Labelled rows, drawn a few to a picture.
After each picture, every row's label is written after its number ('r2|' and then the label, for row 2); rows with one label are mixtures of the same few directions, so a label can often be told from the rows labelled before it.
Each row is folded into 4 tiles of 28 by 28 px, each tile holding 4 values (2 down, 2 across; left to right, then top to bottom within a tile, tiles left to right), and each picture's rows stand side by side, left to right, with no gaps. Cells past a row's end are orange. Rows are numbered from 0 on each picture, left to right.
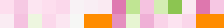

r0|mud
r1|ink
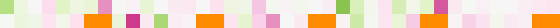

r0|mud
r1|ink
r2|ink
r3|mud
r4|ink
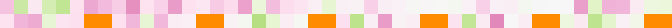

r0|ink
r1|mud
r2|ink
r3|ink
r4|ink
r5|ink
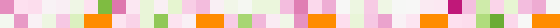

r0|mud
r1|ink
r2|mud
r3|ink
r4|ink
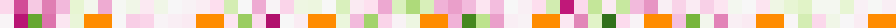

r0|mud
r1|ink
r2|ink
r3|mud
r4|ink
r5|ink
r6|ink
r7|mud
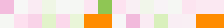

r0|mud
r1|ink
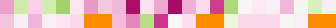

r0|ink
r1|mud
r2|ink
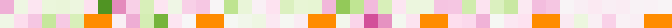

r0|mud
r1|ink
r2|mud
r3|ink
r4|ink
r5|ink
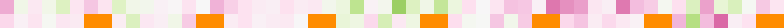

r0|ink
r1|mud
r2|mud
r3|mud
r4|mud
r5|mud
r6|ink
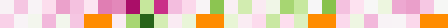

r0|mud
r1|ink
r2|mud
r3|mud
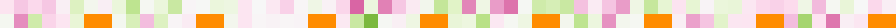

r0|mud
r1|mud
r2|ink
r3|ink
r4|ink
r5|ink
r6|ink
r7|ink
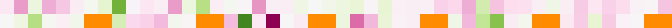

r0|ink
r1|ink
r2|ink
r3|ink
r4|ink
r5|mud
